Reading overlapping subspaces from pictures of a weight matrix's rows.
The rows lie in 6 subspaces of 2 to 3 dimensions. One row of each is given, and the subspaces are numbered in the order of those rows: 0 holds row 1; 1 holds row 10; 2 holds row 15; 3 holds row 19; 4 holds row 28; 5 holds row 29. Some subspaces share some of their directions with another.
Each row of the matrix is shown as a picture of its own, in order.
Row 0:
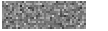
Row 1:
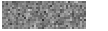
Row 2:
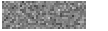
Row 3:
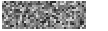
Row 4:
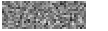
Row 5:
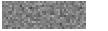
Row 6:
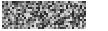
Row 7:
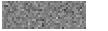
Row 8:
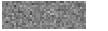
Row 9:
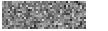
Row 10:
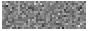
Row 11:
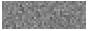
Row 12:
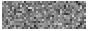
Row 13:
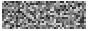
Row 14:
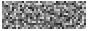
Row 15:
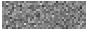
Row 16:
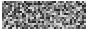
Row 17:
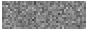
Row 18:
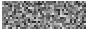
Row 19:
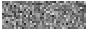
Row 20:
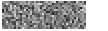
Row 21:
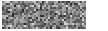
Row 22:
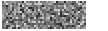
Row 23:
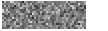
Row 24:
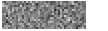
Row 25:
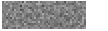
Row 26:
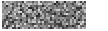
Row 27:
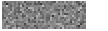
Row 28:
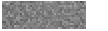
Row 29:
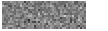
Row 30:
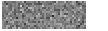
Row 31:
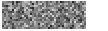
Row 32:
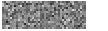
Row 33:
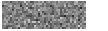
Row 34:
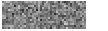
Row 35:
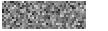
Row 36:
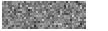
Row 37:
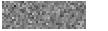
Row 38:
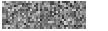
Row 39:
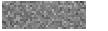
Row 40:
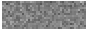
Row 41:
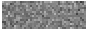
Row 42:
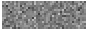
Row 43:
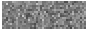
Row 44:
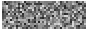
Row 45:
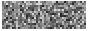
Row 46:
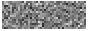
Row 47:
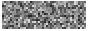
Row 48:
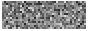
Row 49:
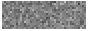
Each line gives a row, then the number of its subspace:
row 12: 0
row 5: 5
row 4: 5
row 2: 3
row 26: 2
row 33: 5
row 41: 4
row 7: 1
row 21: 2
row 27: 1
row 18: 5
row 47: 5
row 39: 4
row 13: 3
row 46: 1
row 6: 0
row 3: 5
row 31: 3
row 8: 3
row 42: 1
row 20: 3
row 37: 3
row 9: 0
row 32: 2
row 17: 1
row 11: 1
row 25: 1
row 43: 0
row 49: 5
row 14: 1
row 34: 2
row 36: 0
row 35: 3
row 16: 2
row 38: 2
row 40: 4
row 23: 3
